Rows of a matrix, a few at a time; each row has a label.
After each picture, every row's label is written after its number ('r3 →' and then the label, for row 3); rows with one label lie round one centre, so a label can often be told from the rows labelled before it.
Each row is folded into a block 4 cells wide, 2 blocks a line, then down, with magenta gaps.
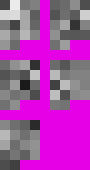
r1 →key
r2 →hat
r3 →hat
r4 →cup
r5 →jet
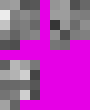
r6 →jet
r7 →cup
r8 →key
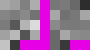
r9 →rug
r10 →jet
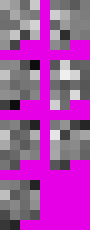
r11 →rug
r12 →cup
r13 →jet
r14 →key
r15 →jet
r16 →jet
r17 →jet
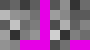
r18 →cup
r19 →cup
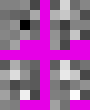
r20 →hat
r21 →key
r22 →key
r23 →key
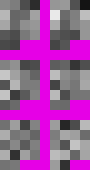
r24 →jet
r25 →jet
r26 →cup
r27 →cup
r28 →cup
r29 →rug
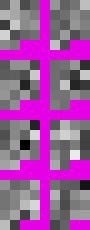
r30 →cup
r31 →rug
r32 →hat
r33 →hat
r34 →hat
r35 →key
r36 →rug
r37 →jet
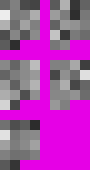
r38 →jet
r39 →cup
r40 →rug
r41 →hat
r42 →jet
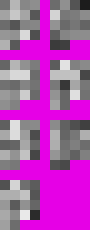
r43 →key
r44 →jet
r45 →key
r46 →key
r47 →key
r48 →jet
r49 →key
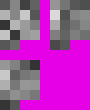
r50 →cup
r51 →jet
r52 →jet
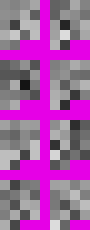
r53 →rug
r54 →rug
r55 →hat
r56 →rug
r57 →rug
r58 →cup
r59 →rug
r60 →rug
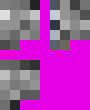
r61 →jet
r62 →cup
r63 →jet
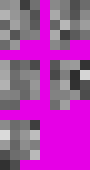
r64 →cup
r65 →cup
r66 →jet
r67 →hat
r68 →jet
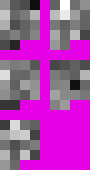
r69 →jet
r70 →key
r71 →jet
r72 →hat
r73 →key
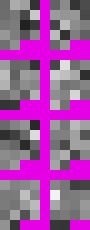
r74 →hat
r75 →cup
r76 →jet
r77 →key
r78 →hat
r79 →rug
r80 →rug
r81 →jet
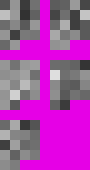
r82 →cup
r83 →hat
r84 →rug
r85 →jet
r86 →cup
